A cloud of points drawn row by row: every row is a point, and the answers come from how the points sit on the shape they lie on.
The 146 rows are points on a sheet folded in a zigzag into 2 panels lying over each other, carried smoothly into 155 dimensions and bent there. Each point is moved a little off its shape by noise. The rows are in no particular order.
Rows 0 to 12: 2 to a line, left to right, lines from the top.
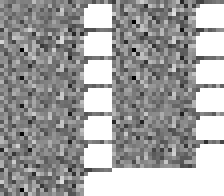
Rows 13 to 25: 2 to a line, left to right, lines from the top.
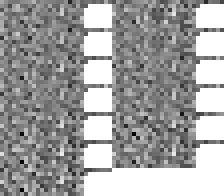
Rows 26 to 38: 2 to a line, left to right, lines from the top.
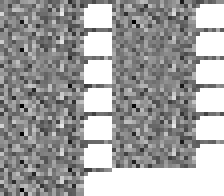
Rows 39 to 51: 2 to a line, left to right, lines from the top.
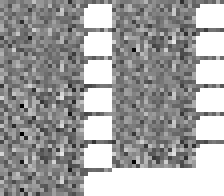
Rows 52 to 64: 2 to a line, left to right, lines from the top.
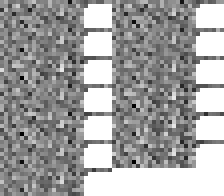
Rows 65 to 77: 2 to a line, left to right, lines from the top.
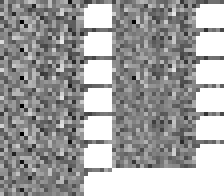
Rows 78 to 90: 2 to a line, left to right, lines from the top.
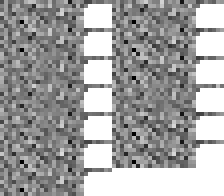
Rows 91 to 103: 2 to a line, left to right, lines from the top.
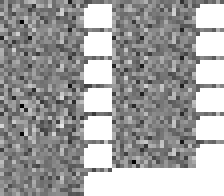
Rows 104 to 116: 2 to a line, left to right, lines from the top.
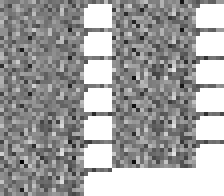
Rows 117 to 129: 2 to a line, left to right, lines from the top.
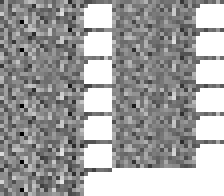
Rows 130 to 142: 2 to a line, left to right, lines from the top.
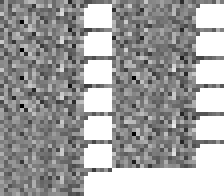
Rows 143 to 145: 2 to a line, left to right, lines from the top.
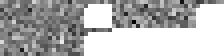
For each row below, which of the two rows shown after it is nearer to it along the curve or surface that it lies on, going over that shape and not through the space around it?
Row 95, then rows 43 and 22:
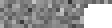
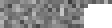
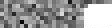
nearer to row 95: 22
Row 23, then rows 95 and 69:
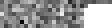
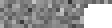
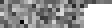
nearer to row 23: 69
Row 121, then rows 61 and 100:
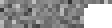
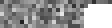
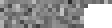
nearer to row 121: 100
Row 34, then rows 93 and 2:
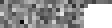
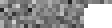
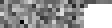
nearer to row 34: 2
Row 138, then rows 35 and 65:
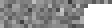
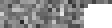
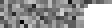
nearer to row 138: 65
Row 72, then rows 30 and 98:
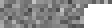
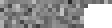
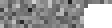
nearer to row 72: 98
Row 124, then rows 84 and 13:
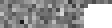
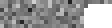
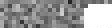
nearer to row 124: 84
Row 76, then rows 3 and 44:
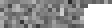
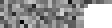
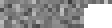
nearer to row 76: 44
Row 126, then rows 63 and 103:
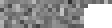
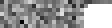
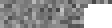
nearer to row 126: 63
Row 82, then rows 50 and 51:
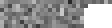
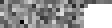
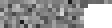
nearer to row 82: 51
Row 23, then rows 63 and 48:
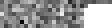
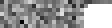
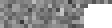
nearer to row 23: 63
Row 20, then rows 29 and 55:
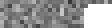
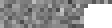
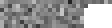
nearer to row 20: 55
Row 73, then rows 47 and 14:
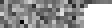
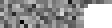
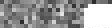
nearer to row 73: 47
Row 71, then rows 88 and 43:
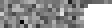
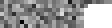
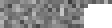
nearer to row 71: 88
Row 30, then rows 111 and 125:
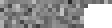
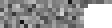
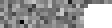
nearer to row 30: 111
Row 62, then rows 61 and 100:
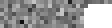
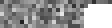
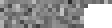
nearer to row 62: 61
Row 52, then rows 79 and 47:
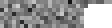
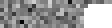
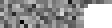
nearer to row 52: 47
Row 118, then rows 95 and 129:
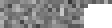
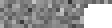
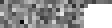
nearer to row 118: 129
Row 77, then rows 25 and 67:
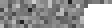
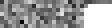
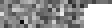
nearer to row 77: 25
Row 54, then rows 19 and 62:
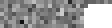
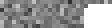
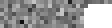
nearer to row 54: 62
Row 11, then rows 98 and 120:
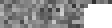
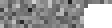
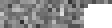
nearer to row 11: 98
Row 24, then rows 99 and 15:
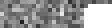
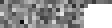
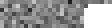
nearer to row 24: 15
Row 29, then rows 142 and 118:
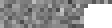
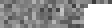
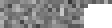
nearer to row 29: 142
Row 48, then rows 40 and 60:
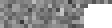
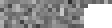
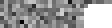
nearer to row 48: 60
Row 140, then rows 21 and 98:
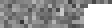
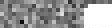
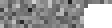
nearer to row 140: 21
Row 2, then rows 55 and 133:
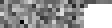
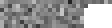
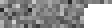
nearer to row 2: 55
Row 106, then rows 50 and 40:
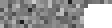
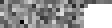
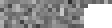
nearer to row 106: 50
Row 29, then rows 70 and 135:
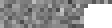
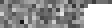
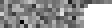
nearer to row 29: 70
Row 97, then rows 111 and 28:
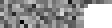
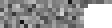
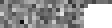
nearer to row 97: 111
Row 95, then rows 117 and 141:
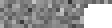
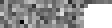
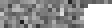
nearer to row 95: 117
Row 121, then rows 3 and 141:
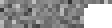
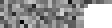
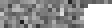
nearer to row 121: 141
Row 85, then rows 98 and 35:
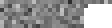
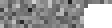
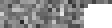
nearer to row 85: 35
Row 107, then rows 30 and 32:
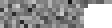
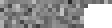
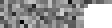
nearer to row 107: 30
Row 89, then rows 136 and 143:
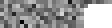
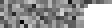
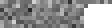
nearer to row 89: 136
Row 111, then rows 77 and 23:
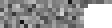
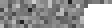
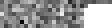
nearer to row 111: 23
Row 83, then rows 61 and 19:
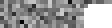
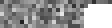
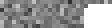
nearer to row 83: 61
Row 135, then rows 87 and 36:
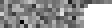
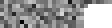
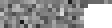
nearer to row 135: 87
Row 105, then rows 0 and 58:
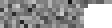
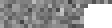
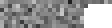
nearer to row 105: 58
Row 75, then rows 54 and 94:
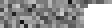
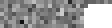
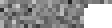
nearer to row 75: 94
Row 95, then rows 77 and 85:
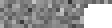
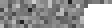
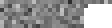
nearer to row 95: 77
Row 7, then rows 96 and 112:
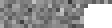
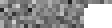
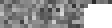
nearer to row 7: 112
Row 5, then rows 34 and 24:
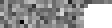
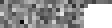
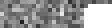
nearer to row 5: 34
